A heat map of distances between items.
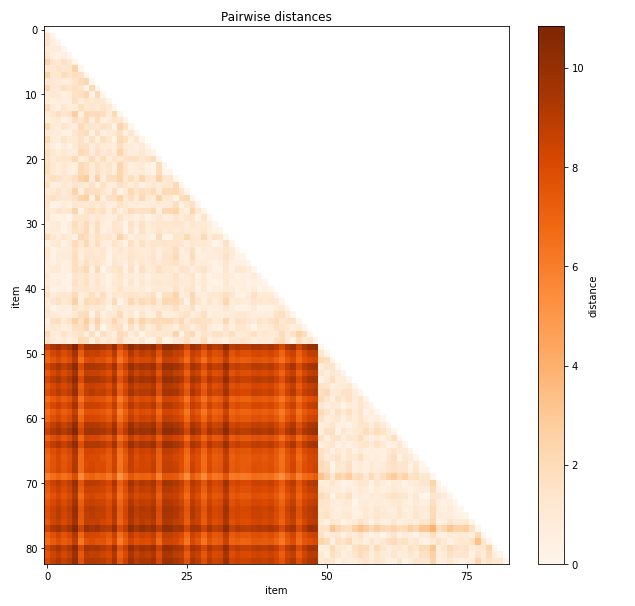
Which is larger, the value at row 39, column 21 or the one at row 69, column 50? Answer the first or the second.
the second
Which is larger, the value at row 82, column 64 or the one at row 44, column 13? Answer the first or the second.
the second
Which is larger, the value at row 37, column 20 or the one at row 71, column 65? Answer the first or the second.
the first
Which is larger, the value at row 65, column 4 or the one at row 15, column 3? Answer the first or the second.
the first
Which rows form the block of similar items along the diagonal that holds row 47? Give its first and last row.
0 to 48
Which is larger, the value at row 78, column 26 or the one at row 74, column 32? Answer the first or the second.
the second
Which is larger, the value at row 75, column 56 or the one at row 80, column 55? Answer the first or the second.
the second
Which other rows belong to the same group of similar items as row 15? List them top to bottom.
0, 1, 2, 3, 4, 5, 6, 7, 8, 9, 10, 11, 12, 13, 14, 16, 17, 18, 19, 20, 21, 22, 23, 24, 25, 26, 27, 28, 29, 30, 31, 32, 33, 34, 35, 36, 37, 38, 39, 40, 41, 42, 43, 44, 45, 46, 47, 48
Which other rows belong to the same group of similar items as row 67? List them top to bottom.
49, 50, 51, 52, 53, 54, 55, 56, 57, 58, 59, 60, 61, 62, 63, 64, 65, 66, 68, 69, 70, 71, 72, 73, 74, 75, 76, 77, 78, 79, 80, 81, 82
